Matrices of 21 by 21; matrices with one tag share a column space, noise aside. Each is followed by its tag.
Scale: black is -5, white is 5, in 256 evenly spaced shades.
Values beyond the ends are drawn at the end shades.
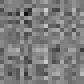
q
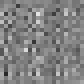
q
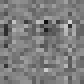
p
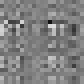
p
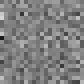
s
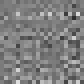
s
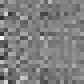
s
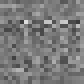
p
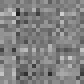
q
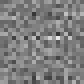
s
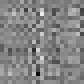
q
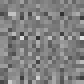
s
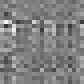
p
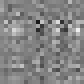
p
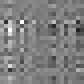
p
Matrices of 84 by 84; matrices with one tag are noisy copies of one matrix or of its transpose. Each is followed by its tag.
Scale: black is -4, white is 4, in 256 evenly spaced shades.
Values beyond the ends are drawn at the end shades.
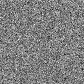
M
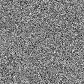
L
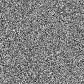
L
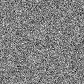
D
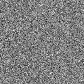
L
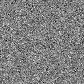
D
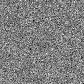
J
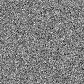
M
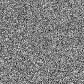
J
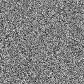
L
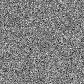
J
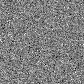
M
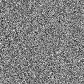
L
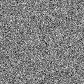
D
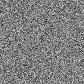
L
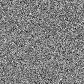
L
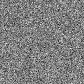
J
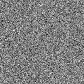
L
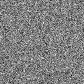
D
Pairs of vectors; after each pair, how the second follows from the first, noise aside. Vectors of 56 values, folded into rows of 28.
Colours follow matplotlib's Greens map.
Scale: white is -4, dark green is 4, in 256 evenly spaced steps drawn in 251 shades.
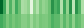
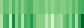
reversed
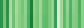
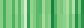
reversed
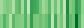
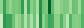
wrapped around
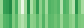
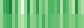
copied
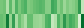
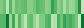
copied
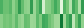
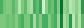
sign-scrambled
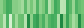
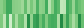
copied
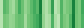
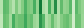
sign-scrambled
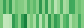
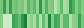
copied
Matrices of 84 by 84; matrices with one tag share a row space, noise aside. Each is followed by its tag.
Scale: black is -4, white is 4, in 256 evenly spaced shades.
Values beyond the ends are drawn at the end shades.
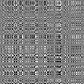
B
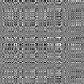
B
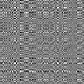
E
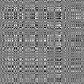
B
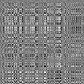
B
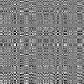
E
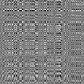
B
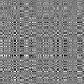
E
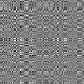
E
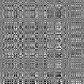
B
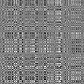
B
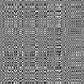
B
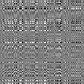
B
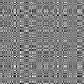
E
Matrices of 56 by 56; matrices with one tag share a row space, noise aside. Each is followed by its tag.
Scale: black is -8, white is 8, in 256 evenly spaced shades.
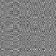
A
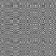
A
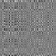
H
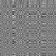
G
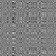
G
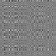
H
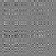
H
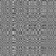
G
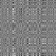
G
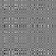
H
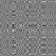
G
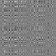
H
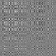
H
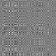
H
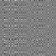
H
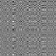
G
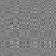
A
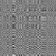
G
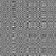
G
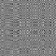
A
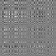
H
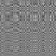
A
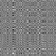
G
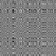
G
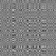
G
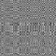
A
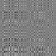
H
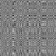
G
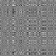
G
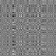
G
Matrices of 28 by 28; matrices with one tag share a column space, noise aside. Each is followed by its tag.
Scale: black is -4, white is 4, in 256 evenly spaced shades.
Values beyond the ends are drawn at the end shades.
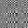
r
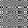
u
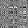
u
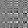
r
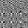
r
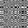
u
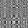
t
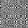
t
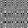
r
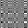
r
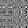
u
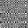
r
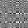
r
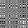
t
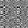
u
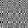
r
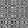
t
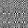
r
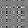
u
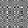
u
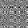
u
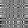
t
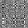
t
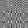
r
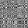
t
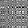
u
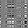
t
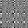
r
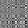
t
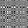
u
